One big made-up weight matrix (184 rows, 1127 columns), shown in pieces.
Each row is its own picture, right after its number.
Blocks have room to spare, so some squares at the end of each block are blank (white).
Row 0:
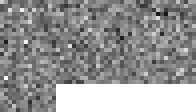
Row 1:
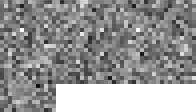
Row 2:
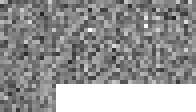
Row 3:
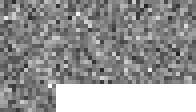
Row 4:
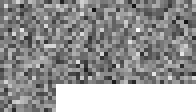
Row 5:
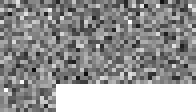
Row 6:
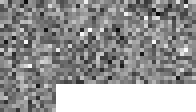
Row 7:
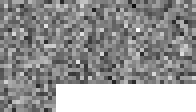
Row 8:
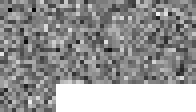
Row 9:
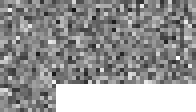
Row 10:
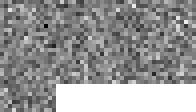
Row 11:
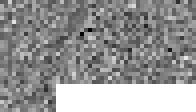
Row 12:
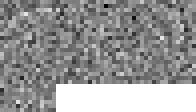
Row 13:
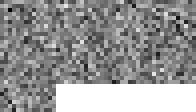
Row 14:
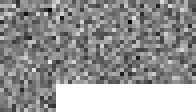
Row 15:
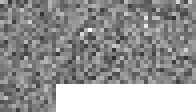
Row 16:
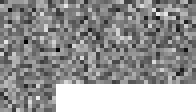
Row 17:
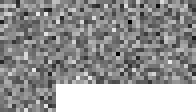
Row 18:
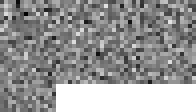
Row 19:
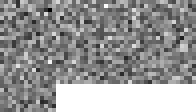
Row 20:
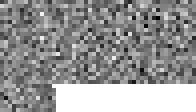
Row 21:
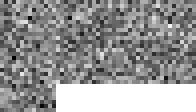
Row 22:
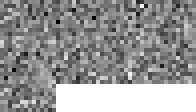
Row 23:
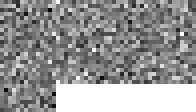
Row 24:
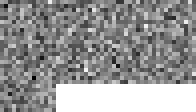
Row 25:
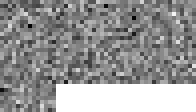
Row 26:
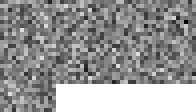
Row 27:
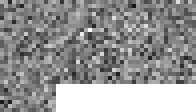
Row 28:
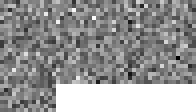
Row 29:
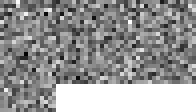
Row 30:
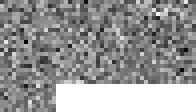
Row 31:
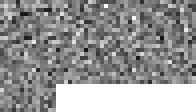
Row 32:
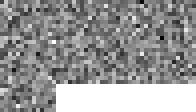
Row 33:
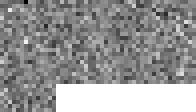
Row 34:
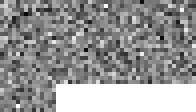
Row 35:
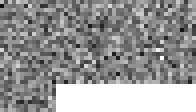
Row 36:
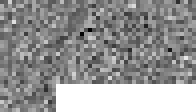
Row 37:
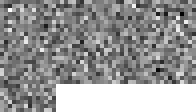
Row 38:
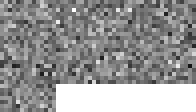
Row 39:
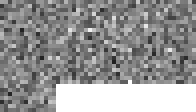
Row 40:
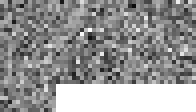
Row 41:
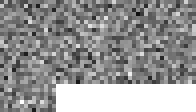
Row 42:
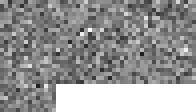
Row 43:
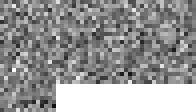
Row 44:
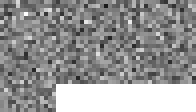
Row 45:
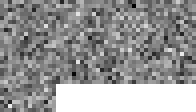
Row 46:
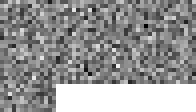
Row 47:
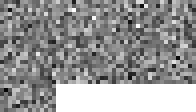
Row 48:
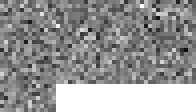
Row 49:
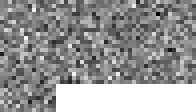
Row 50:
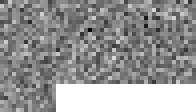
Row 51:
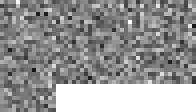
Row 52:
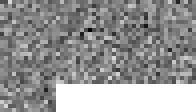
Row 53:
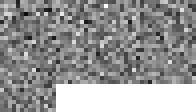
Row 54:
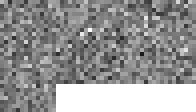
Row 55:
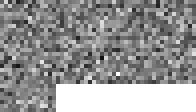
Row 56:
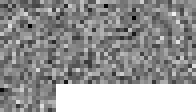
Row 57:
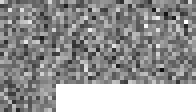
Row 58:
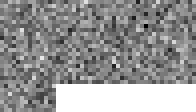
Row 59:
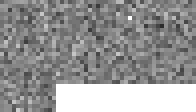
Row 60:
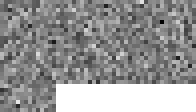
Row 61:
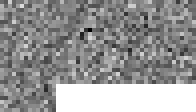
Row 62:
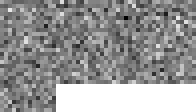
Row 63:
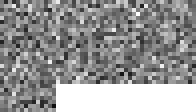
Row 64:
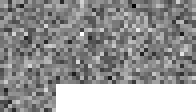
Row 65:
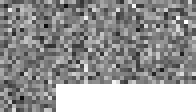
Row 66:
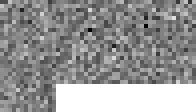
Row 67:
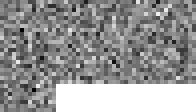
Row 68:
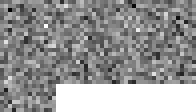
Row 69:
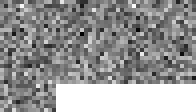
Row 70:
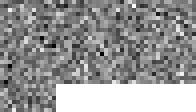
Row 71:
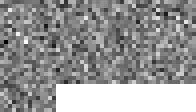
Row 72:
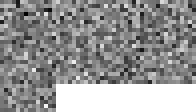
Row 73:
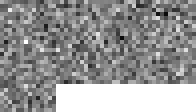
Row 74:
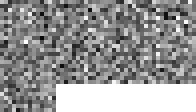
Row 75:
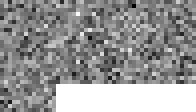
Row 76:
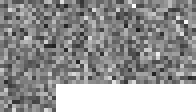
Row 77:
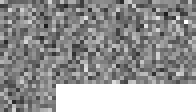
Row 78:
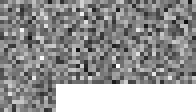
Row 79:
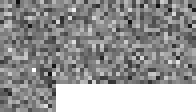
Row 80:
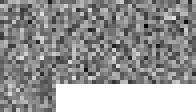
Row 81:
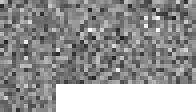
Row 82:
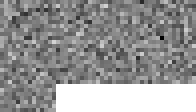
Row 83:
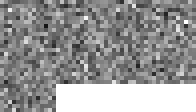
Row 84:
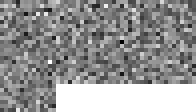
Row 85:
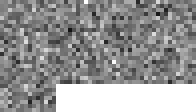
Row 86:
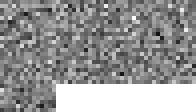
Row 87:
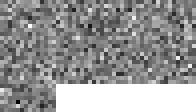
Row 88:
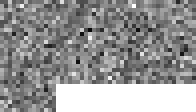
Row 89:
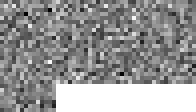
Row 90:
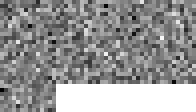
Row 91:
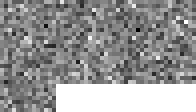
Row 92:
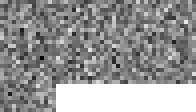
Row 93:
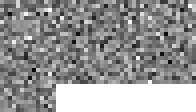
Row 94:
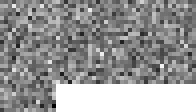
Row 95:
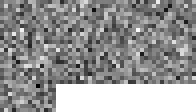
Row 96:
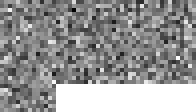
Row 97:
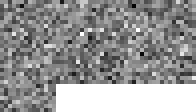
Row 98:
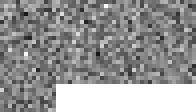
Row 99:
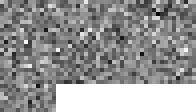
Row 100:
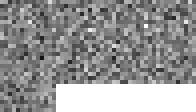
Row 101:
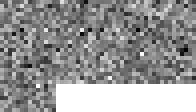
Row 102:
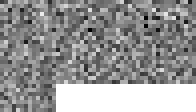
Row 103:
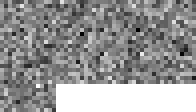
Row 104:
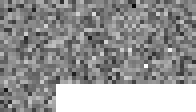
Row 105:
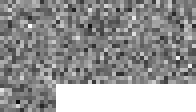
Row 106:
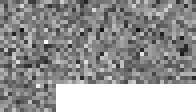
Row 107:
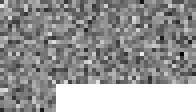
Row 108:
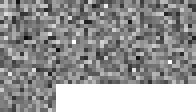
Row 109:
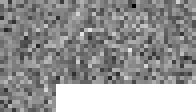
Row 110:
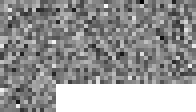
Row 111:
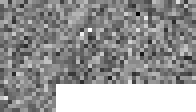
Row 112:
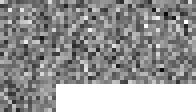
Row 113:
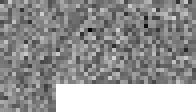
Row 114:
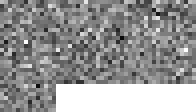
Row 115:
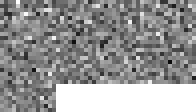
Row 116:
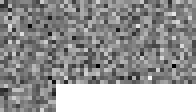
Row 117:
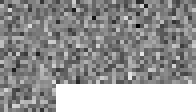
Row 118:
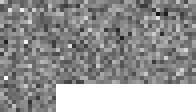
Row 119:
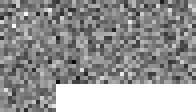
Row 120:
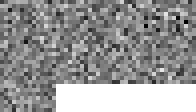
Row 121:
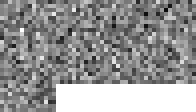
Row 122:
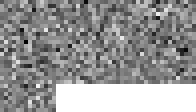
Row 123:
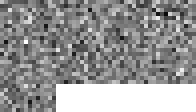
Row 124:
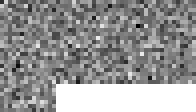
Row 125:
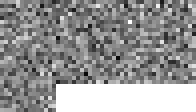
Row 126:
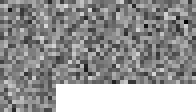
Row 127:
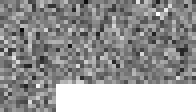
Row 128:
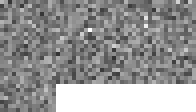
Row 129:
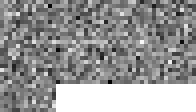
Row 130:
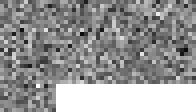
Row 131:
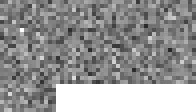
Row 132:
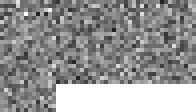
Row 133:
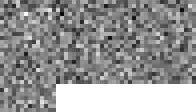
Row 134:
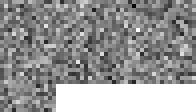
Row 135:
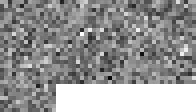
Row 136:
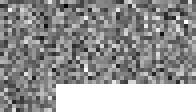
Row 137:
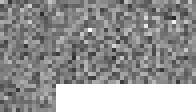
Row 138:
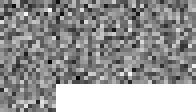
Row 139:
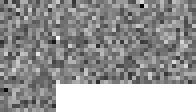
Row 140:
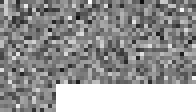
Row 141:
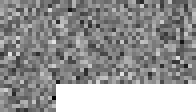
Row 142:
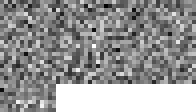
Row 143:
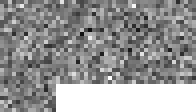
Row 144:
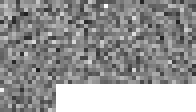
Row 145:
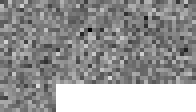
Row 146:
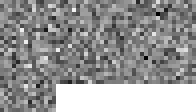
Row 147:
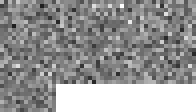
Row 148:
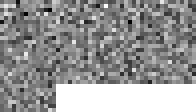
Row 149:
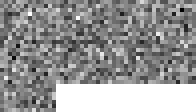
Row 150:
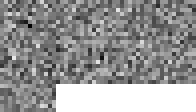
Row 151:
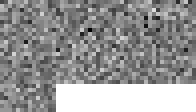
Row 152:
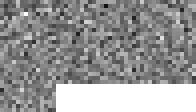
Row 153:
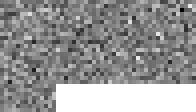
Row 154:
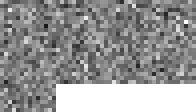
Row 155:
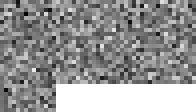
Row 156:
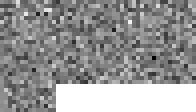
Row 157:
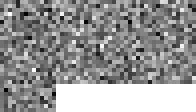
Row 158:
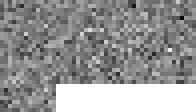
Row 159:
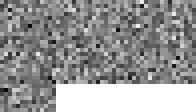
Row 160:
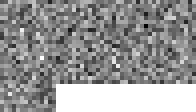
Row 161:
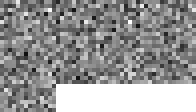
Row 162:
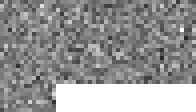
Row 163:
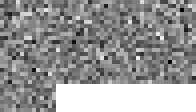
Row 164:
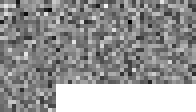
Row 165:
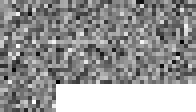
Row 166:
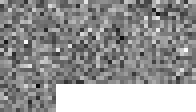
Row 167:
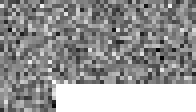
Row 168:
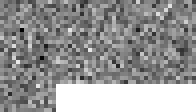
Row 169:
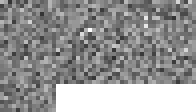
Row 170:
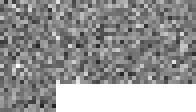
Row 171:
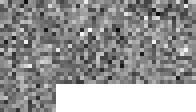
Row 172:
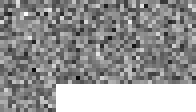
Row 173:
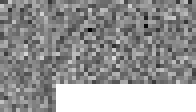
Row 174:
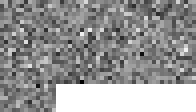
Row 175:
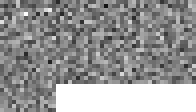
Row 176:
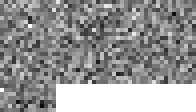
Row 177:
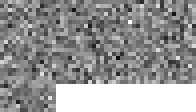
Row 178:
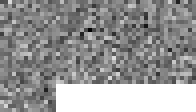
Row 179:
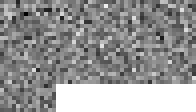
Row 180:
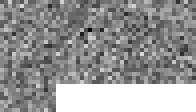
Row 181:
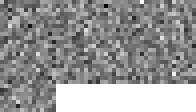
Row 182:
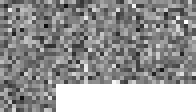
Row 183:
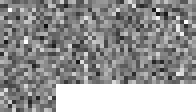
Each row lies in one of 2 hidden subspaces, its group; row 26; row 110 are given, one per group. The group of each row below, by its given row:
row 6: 26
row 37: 26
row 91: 26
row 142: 110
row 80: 26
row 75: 26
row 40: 26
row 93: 110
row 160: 26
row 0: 26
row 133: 110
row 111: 26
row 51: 110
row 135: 26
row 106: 26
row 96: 110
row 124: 110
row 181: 110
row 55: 110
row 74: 26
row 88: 26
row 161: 110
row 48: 26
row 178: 26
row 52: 26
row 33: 26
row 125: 110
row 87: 110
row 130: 26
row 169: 26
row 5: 110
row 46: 26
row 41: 110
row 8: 26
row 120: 26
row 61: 26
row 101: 26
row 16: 26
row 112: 26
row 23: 110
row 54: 26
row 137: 26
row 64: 26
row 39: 26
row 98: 110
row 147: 110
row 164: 110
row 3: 110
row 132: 110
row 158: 26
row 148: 110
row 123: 26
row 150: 110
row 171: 26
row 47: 110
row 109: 26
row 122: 26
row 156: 110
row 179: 110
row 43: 110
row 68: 26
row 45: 26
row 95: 26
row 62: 26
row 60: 110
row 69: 26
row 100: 26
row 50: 26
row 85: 26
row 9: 110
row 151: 26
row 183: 26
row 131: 26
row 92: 26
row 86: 110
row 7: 26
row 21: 110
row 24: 26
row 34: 110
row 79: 110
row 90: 110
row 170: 110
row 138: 110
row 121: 26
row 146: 26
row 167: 110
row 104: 26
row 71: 26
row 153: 110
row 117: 110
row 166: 26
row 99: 26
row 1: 26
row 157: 110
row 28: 110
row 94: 110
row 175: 110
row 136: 26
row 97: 26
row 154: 26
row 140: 110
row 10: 26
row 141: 110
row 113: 26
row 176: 110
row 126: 26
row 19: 110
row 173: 26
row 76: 26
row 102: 26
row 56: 110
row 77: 26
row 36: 26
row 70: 26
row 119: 110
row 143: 26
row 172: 110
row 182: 26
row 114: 26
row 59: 26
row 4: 26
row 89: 110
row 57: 26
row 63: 110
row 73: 26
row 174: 26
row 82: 110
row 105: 110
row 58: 26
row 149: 110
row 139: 110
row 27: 26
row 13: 26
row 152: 110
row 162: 110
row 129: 110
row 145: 26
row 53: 110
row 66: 26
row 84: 110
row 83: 26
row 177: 110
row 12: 110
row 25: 110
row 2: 26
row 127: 26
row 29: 110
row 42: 26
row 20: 26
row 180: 26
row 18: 110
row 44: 110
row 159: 110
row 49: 26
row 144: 110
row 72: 110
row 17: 110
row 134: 26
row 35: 110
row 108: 110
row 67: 26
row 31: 110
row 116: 110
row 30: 26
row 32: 110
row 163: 110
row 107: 110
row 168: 26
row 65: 26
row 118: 26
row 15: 26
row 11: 26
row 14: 110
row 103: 26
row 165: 110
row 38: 110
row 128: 26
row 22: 110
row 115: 110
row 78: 26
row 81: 26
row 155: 110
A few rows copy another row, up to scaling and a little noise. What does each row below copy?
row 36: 11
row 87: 105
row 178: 52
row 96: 9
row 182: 65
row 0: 118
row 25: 56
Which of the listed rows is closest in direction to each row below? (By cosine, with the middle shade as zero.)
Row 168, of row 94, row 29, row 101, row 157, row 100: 101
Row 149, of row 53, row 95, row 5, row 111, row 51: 51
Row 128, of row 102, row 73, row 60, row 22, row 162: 73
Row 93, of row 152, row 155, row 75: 152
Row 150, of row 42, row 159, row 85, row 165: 165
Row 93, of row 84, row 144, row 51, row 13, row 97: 51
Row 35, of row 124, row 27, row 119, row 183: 119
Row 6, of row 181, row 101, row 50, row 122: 181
